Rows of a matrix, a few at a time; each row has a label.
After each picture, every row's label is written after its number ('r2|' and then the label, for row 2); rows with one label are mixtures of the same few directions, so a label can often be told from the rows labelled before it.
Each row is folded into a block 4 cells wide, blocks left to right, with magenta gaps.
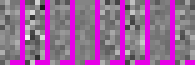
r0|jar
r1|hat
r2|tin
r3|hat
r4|tin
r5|jar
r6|jar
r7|hat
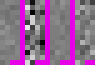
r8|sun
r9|jar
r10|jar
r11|tin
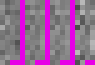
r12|jar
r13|jar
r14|jar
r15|jar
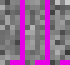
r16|jar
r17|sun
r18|tin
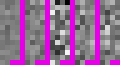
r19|sun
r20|tin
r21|tin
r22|jar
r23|sun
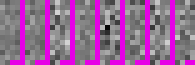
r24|jar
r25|jar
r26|jar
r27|hat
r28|sun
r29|tin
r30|jar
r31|hat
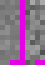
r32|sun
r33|tin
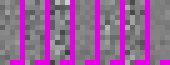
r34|jar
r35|hat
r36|tin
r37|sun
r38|sun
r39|jar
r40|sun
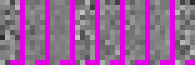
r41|hat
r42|sun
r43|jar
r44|hat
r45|tin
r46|jar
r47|jar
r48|tin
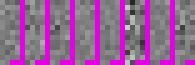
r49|tin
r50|jar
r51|sun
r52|tin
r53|sun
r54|jar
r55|tin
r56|sun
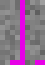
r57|hat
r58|tin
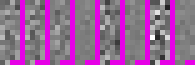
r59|hat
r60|hat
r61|sun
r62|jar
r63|jar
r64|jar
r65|hat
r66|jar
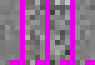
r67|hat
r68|hat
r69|tin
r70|hat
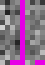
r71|jar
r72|tin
